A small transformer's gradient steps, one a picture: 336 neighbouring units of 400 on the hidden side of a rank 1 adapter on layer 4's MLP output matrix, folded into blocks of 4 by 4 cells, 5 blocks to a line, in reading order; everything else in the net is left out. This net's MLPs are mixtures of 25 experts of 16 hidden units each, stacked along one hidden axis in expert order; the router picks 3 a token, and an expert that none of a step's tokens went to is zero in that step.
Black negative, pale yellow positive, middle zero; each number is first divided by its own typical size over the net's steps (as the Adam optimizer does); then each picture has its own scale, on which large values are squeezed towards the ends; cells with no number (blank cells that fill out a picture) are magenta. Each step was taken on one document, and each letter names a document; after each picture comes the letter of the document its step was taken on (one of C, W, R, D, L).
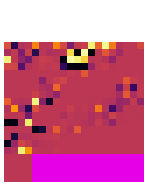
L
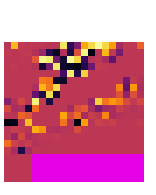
L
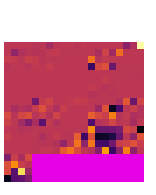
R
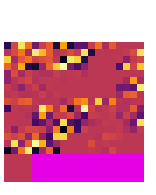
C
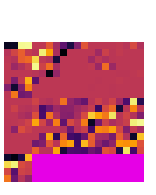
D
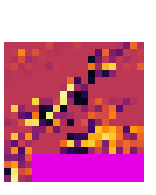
D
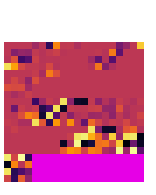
D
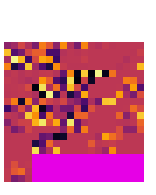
C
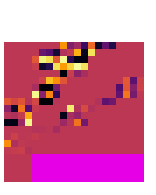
L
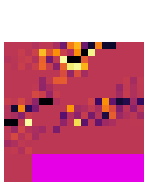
L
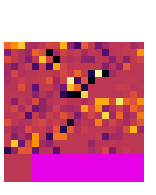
C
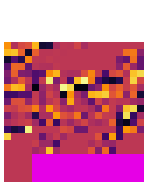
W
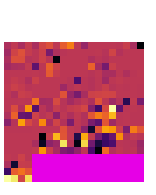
R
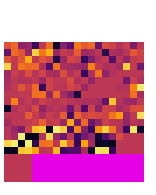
C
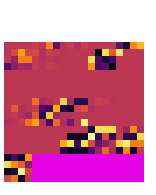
D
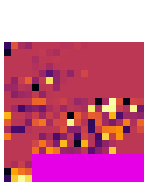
R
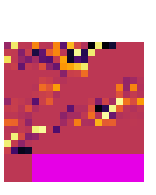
L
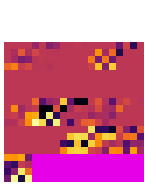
D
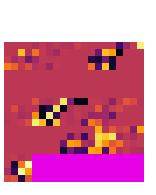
D
